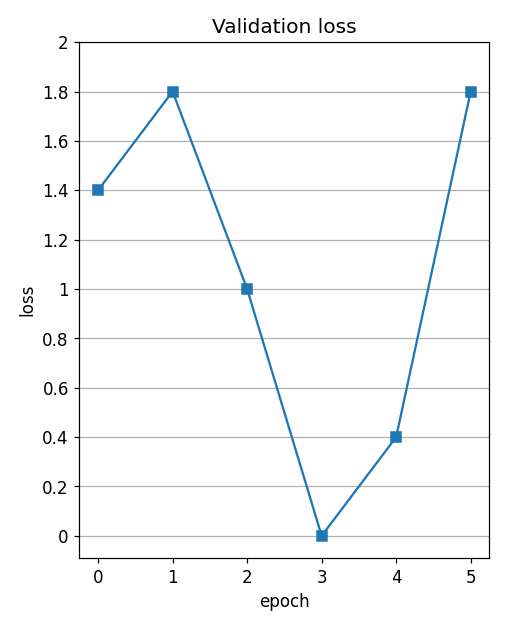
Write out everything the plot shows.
Title: Validation loss
x-axis: epoch, ticks 0 1 2 3 4 5
y-axis: loss, ticks 0 0.2 0.4 0.6 0.8 1 1.2 1.4 1.6 1.8 2
Values:
1.4 1.8 1 0 0.4 1.8
